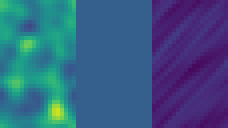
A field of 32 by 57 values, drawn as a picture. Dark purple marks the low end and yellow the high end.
It is made of 1 by 3 panels. Panel 1,1: middling, blotchy, strong in contrast. Panel 1,2: low, flat. Panel 1,3: very low, slanting up to the right, faint in contrast.
